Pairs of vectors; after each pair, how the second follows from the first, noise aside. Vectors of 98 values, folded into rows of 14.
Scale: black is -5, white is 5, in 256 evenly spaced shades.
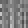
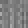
shrunk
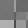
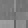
shrunk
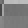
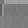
shrunk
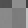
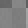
shrunk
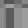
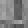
reversed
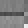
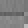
shrunk
